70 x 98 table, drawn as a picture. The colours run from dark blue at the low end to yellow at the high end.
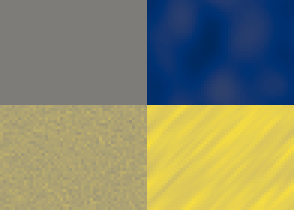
The table splits into 2 rows of 2 panels. Panel 1,1: middling, flat. Panel 1,2: very low, smooth, faint in contrast. Panel 2,1: high, fine-grained, faint in contrast. Panel 2,2: very high, slanting up to the right, faint in contrast.
